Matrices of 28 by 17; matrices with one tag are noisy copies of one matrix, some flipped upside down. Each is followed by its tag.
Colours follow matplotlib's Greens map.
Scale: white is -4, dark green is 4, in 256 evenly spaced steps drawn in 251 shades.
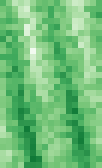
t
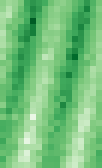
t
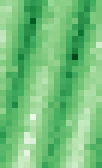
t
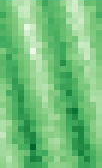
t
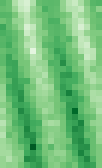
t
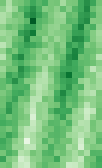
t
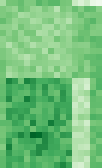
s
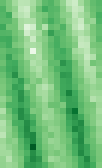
t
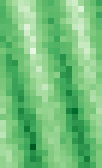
t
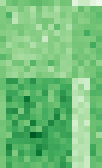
s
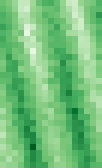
t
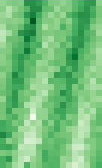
t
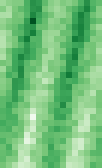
t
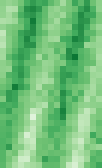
t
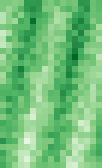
t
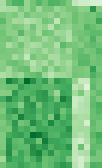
s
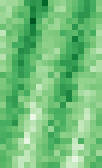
t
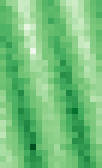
t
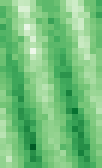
t
